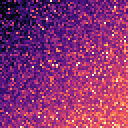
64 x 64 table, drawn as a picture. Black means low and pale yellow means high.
Average level on the scale: 40%. Stripes: none. Mirror symmetry: none. Ninth with the lowest average: top left. Slope: up to the bottom right. Ninth with the highest average: bottom right.
